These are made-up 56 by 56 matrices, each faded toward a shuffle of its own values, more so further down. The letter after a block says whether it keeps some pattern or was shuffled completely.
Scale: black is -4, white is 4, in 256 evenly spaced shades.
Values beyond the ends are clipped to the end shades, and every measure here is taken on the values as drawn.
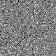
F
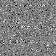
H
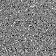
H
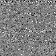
H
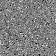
F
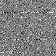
H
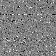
H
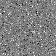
F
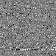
H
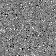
F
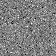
F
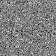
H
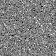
F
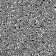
F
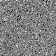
F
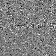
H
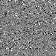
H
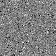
F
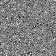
F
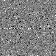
H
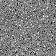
F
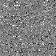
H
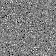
F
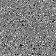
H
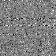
H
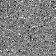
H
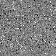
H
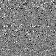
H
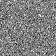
F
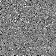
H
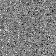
F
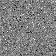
F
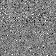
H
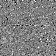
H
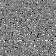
H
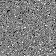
F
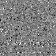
H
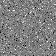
F
